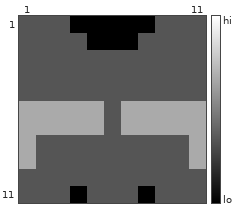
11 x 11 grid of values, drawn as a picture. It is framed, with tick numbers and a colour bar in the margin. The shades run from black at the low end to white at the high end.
The ninth with the lowest average is the top middle. The bottom middle is the calmest part. Values change most from cell to cell in the centre. Overall the values sit about 40% of the way up the scale. It is mirror symmetric from left to right.
